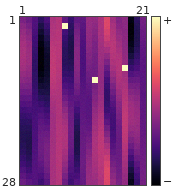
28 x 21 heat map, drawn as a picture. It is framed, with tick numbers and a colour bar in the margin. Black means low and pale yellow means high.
Grain: streaks running down. Calmest part: bottom left. Lone odd cells: 3, each higher than its neighbours.
